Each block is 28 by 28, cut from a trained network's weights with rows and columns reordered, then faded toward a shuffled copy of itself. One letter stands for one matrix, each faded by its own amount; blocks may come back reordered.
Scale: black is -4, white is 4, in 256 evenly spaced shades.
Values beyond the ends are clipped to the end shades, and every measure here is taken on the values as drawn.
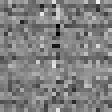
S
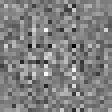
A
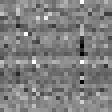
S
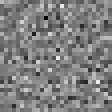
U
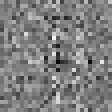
A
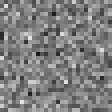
U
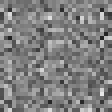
A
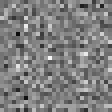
A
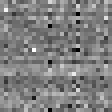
S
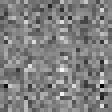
A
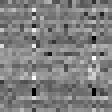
S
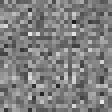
A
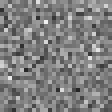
U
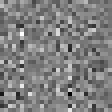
A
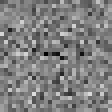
U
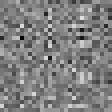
A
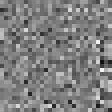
A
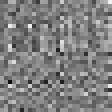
A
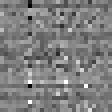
S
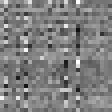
S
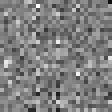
A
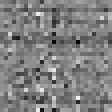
S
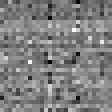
S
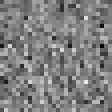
A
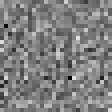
U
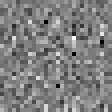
A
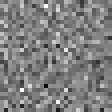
A
